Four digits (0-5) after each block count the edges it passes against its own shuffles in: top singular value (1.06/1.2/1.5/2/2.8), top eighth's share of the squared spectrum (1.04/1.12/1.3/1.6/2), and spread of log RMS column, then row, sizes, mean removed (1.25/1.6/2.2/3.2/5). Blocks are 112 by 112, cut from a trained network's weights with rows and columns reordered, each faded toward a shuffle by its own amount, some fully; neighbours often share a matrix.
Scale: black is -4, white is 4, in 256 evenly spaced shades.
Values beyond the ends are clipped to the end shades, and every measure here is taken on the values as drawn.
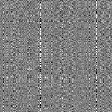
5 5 4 2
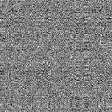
4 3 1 2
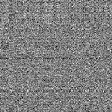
4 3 1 2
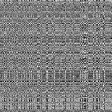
5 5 3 4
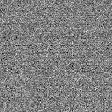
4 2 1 1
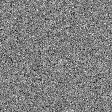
0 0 0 0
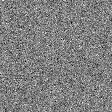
0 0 0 0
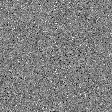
1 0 0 0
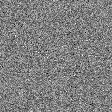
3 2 0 0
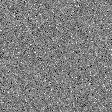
0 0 0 0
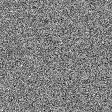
2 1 0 0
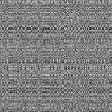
5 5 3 4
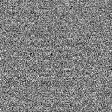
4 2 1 1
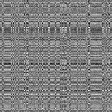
5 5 3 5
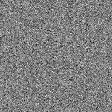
3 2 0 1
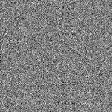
4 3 1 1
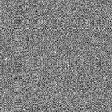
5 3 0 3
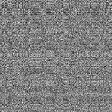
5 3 1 3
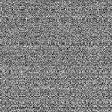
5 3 1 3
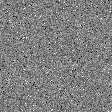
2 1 0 0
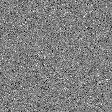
2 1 0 0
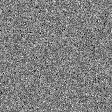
2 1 0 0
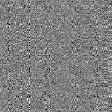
4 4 3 2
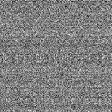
4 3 1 2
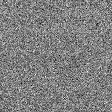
2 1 0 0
